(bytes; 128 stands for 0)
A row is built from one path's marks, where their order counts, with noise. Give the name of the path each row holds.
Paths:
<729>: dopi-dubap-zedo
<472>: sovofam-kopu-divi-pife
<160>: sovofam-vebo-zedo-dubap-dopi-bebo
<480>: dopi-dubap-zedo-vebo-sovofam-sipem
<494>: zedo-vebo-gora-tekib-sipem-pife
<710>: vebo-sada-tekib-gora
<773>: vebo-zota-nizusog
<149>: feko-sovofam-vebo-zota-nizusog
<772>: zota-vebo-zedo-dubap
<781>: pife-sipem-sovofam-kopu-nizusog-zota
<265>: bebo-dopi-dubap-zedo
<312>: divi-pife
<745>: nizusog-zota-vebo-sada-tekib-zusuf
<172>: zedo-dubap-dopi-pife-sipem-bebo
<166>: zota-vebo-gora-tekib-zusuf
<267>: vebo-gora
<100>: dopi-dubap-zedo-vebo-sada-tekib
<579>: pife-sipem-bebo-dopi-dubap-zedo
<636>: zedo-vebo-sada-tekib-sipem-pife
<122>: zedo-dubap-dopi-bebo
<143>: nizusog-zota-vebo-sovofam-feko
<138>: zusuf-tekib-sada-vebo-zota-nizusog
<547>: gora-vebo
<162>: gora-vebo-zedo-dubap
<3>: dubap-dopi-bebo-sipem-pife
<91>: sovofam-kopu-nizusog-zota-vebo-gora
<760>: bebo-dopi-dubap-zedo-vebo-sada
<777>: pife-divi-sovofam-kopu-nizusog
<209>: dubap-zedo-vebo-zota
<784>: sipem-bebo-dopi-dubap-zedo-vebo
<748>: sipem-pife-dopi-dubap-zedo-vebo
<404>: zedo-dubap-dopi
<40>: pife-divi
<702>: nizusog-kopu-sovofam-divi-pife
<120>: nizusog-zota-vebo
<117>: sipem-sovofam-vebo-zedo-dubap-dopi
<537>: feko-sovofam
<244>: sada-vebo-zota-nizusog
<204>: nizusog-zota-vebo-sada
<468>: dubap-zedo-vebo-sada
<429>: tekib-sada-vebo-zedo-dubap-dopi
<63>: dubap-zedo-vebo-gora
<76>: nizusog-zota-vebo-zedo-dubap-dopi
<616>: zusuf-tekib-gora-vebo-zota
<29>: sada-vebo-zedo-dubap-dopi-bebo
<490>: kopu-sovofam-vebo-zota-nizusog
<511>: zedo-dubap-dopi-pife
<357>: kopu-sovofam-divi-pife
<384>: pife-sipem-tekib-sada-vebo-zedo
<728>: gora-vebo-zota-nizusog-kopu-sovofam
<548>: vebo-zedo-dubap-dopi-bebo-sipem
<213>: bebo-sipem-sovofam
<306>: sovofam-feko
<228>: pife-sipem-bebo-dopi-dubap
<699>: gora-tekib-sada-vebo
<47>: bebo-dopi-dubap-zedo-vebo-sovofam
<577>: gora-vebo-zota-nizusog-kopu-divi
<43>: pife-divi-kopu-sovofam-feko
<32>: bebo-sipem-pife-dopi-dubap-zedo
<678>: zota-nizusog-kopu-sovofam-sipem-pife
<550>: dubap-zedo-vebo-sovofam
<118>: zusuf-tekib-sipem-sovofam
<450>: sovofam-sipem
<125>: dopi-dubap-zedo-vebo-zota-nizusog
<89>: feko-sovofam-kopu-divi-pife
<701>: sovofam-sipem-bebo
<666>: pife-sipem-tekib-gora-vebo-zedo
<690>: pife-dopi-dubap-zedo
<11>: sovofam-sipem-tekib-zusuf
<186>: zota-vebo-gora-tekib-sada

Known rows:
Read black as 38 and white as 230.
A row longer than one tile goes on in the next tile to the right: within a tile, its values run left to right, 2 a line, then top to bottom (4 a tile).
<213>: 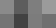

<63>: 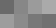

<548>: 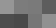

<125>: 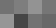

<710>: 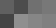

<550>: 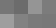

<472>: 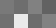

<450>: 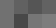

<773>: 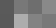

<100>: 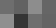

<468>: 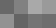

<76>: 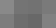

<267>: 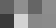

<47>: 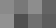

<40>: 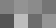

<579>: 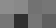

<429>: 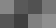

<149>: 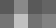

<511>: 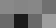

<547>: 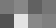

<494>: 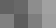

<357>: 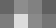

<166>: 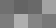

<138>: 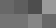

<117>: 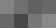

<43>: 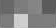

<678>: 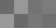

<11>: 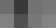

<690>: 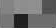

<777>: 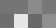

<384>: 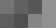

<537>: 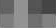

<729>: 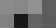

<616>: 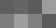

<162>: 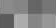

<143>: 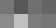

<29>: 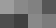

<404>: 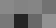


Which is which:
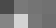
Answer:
<490>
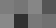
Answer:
<480>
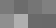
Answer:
<120>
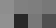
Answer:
<784>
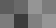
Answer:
<636>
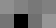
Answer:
<172>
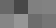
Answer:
<745>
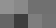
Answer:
<228>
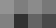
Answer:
<265>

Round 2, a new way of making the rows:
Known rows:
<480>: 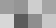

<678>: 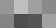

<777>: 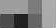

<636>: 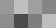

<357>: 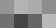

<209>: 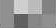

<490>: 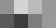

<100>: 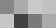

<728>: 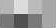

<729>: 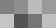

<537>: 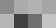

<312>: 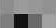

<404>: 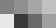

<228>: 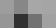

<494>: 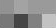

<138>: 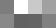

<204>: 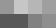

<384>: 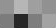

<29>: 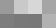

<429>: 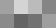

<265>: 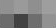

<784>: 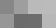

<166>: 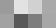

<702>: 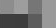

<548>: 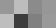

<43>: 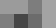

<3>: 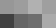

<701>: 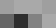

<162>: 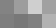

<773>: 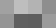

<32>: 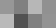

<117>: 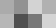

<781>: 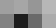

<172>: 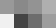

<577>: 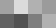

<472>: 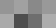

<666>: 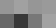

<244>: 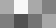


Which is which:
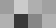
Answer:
<149>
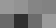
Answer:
<40>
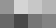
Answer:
<745>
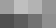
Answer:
<120>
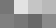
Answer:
<616>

